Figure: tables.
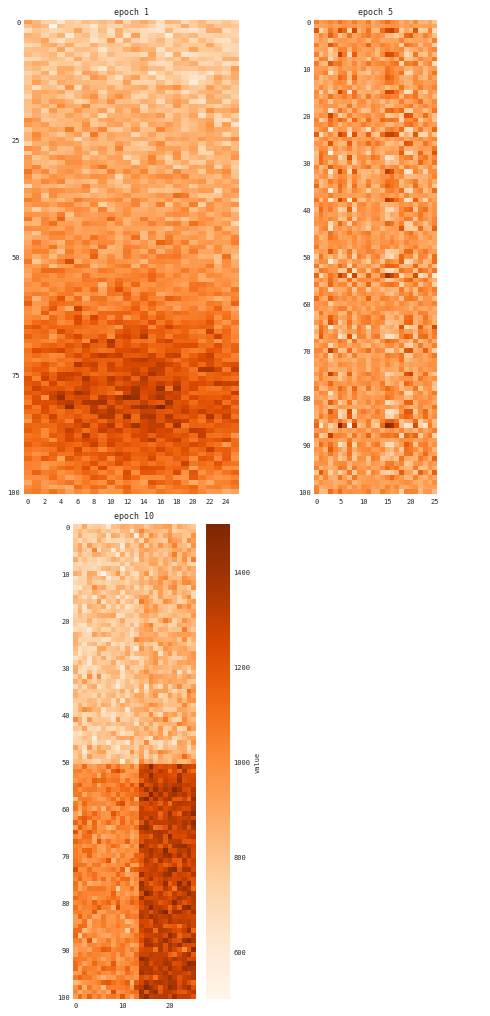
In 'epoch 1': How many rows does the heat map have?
101
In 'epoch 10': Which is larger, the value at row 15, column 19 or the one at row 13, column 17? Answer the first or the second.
the second
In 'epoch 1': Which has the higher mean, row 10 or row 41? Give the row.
41
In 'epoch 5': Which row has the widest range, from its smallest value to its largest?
86
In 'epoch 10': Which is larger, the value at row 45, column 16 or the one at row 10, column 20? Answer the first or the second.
the second
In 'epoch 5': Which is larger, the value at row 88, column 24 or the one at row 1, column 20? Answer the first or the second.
the first
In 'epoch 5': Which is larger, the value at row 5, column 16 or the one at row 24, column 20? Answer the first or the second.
the first
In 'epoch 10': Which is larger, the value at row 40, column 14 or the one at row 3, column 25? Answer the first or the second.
the second
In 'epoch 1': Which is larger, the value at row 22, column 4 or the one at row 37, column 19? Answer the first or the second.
the second
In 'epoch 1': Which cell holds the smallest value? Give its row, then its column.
1, 3
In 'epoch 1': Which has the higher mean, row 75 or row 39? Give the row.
75
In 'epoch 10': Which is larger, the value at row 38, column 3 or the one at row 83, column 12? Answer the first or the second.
the second
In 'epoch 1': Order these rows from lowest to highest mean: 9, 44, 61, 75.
9, 44, 61, 75
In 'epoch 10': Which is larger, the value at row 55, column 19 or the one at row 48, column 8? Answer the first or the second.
the first
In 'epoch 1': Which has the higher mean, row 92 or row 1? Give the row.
92
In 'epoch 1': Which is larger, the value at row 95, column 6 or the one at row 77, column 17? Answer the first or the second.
the second
